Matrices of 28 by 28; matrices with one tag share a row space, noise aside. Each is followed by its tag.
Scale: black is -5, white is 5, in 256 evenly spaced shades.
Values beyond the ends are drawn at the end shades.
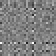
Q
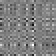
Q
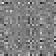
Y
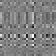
Q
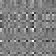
Q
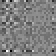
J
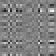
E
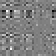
J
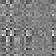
J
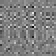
Q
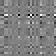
Y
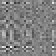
J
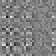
J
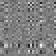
Y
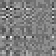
J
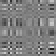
E
